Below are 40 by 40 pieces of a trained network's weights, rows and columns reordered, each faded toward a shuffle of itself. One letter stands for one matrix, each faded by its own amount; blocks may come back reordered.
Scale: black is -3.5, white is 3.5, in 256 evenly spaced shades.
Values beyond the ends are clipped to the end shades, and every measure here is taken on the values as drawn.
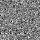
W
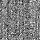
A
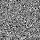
W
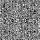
A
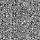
A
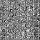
A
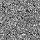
W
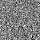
W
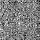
A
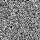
W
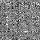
A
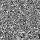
W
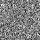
W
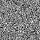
W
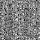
A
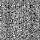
A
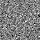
W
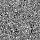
W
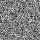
W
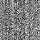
A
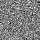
W
